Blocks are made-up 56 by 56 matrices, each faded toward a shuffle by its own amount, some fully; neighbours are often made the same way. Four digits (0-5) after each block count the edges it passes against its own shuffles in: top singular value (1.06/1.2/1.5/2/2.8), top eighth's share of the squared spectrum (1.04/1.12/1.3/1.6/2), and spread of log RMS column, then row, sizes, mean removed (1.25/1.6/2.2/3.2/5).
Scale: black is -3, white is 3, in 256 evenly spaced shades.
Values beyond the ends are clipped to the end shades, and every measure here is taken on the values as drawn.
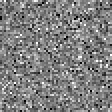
0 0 0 0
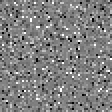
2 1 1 0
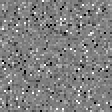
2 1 0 0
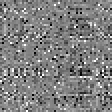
4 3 1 2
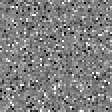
1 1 0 0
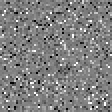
2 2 0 0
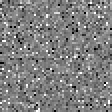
1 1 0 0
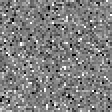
0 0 0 0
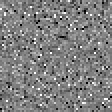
0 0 0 0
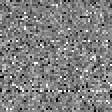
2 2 0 2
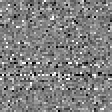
2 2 0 3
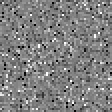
0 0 0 0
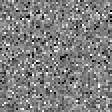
3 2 1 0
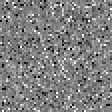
2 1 0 0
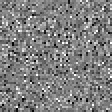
3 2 0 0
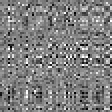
5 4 3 3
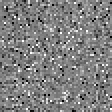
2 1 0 0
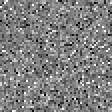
2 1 0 0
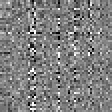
4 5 4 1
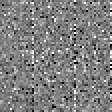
3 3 2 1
